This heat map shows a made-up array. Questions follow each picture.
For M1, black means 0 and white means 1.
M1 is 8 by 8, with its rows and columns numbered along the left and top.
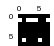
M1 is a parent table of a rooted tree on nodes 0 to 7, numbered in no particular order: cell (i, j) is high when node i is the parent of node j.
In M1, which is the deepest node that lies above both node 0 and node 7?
1
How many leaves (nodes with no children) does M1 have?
6
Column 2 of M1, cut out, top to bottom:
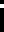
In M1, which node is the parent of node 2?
1
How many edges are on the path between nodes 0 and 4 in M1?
2
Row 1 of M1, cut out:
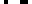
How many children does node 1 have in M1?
5
